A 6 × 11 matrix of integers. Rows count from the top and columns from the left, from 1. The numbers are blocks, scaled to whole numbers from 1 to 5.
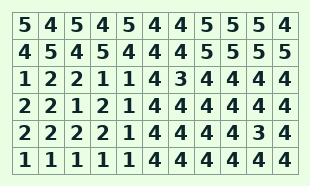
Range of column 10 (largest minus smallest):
2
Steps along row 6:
same same same same up same same same same same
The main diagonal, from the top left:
5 5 2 2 1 4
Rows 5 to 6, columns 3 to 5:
2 2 1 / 1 1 1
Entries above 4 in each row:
6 6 0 0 0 0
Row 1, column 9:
5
